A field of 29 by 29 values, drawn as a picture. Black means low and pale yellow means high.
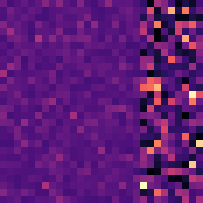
Mirror symmetry: none. Average level on the scale: 30%. Grain: fine. Stripes: none. Histogram: skewed, a long tail of high values. Slope: none. Seam: vertical, 70% of the way across, the left part calmer.
